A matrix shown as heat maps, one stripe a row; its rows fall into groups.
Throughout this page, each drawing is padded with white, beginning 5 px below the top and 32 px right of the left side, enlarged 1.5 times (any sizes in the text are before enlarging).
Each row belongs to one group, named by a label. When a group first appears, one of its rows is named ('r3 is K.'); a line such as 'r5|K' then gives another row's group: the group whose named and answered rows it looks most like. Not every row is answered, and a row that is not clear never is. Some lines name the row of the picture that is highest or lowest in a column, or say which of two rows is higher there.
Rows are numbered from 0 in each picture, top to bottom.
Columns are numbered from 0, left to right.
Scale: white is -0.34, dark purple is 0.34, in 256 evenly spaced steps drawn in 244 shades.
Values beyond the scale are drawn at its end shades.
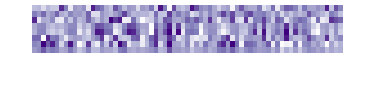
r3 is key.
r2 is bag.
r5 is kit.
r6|bag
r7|bag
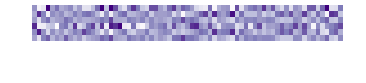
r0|kit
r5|kit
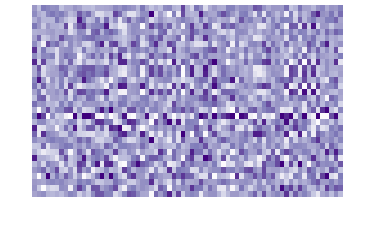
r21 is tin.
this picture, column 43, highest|18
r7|tin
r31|key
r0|tin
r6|kit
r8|bag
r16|tin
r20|bag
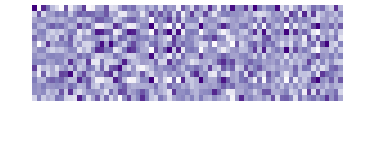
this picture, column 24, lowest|10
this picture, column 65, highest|6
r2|key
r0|tin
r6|kit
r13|bag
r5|tin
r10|bag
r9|bag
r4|key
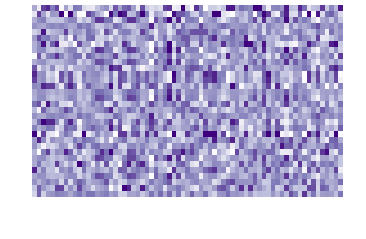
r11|tin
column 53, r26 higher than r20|Yes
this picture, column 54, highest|21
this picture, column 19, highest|1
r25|key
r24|kit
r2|key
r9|key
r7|key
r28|key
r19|bag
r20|bag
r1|tin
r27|tin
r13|bag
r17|kit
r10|bag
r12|tin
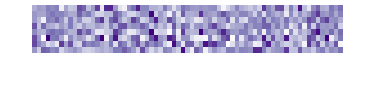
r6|tin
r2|kit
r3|tin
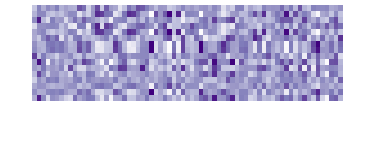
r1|key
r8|tin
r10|tin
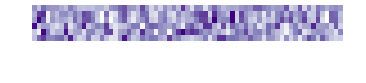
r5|bag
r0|tin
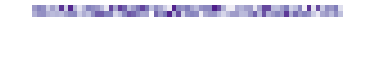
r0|tin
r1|key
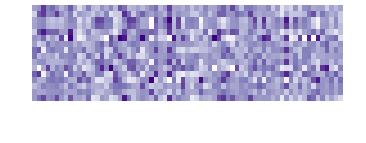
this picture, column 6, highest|5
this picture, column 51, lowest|12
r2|key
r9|key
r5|tin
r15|bag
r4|bag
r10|kit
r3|key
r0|bag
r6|kit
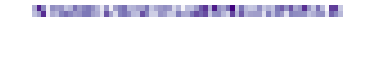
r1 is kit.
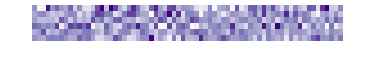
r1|key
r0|kit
